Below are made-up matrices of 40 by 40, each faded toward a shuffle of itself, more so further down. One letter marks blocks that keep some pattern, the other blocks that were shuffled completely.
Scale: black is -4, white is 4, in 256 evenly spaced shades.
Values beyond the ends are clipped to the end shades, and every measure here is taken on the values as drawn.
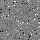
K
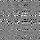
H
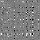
H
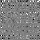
H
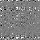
H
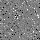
K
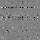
H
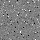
K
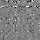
H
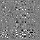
H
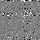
H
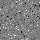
K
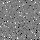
K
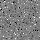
K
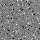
K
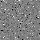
K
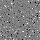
K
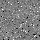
K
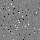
K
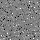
K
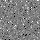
K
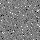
K
